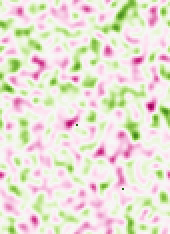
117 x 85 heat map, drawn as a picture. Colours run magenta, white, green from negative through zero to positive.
Grain: blotchy. Histogram: bell-shaped. Lone odd cells: 2, each higher than its neighbours. Mirror symmetry: none. Seam: none. Average level on the scale: 50%.
